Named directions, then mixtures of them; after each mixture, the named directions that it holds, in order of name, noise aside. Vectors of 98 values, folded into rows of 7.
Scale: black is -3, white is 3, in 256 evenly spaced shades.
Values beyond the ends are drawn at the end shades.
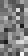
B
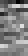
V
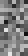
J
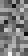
J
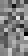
B, J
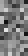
J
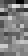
V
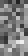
B, J, V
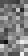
B, V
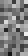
J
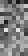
J, V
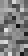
B, J, V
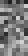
B, J, V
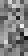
B, J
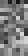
B, J, V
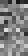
J, V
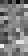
B, J, V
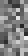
B, J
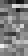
V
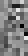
B, J, V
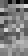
J, V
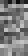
J, V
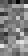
B, J, V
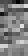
V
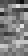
V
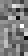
B, J, V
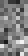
B, V
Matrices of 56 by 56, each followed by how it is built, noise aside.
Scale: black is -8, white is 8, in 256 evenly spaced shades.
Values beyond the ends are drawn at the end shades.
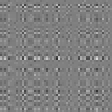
low rank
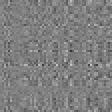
low rank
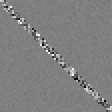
banded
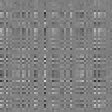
low rank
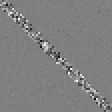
banded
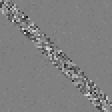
banded
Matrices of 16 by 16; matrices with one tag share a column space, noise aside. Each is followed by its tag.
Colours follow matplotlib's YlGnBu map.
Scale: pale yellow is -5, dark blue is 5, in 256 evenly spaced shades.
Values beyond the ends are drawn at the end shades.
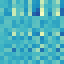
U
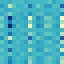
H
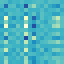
H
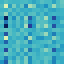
H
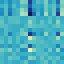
U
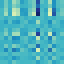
U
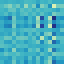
H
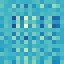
H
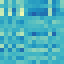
U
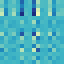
U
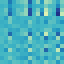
U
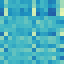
U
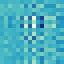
H
